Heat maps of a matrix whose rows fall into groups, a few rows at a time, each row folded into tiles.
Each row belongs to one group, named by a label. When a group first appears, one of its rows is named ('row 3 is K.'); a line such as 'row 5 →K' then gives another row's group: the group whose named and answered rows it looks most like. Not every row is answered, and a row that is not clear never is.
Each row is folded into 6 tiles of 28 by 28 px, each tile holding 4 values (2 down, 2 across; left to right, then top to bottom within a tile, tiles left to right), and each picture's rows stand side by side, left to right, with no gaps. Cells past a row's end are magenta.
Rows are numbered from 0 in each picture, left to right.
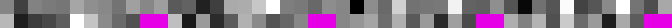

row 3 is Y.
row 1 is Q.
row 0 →Q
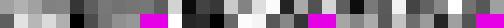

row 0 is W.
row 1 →Q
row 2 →Y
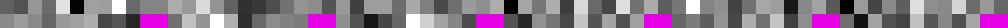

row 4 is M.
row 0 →Y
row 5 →Q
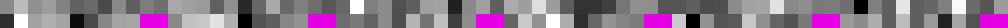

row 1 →W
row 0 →W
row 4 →Q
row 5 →Y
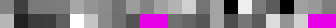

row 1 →M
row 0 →Q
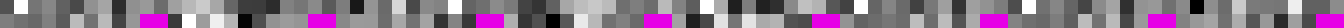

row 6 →M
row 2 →Y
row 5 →M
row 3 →Q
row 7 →Y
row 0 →M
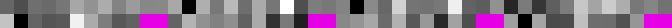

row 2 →Y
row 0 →Q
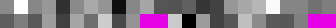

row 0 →M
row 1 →Q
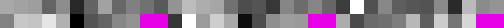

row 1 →W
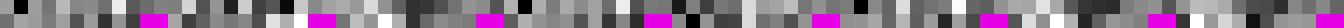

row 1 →M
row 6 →W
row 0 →Y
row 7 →W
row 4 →Q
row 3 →Y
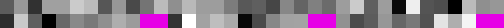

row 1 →W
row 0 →Q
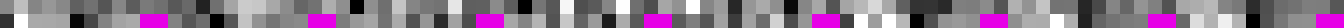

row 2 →Y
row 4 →M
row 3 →Y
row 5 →W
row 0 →W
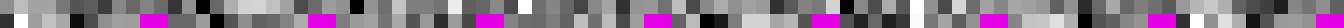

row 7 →W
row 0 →W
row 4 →Q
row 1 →Q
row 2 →Y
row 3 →M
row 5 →Q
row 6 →W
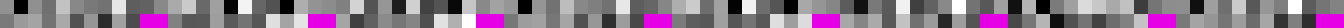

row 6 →Q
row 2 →M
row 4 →M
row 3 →Y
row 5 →Y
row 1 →M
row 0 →Y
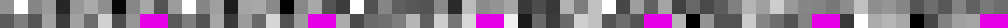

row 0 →M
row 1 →M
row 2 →M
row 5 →W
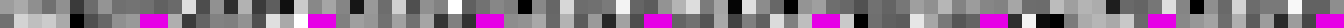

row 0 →W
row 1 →M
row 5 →Q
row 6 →Q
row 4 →M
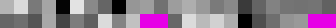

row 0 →M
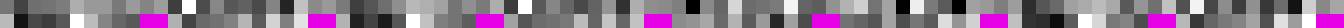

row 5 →M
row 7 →M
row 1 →M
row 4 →Y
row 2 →Q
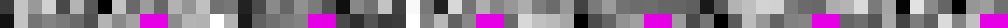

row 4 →Q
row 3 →W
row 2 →Q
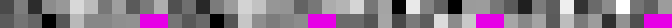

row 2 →M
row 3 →Y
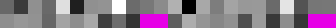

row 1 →Y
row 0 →Y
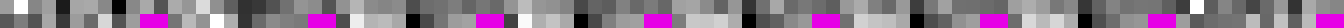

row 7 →M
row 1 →W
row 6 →W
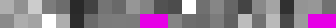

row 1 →M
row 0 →W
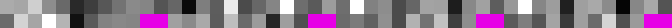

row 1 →Y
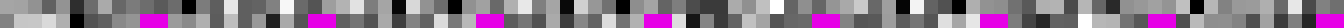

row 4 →Q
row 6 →Q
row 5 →M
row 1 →Y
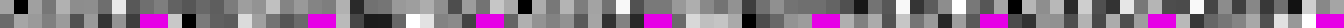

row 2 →Q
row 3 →Y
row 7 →M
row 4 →W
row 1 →Q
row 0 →Y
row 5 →Y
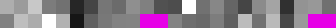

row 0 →W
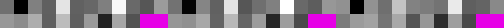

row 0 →Y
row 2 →Y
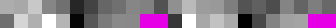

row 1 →W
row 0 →W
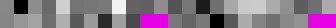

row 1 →Q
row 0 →Y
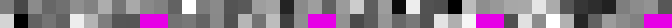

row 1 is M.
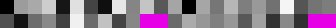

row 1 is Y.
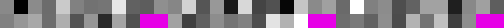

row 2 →M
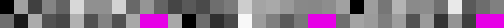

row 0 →Q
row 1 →Q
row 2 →Y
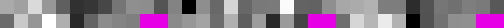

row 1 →Y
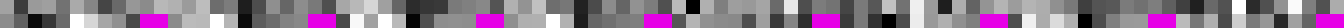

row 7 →Y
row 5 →Q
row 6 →W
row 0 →Q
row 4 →Y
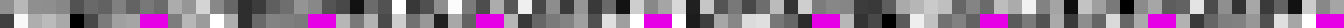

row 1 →W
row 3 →M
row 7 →M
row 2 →Y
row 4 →Q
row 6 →M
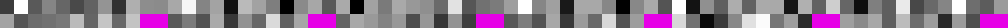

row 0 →M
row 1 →M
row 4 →Q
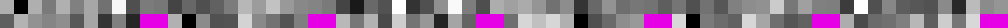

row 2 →Y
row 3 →W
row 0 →Y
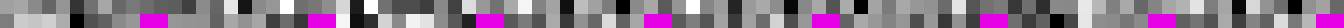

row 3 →M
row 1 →Y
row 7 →M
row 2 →Q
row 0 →W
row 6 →Q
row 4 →M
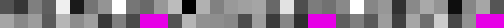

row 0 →Y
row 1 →Y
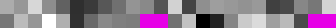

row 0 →W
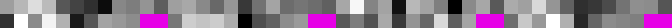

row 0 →W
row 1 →W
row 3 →W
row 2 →M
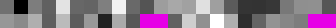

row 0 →Y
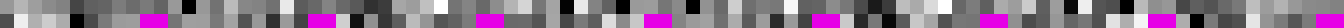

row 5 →Q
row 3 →M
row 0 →W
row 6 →M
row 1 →Y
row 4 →Y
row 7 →Q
